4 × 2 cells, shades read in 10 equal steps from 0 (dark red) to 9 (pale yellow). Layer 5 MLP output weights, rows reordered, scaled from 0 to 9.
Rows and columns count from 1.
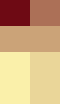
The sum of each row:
4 12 17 17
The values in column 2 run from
4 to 8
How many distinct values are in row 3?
2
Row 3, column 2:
8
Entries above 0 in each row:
1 2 2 2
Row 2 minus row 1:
6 2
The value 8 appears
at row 3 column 2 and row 4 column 2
